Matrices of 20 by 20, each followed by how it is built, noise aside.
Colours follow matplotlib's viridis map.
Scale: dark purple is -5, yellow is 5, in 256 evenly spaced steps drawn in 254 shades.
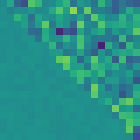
upper triangular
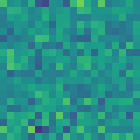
low rank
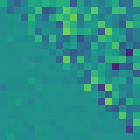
upper triangular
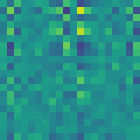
low rank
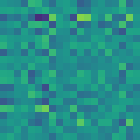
low rank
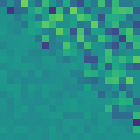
upper triangular
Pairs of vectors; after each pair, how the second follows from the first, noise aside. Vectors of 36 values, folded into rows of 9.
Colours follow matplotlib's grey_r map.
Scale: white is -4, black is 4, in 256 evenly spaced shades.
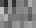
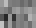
wrapped around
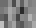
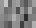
wrapped around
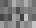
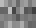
reversed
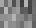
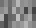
wrapped around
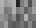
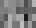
wrapped around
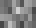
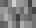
wrapped around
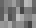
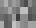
wrapped around
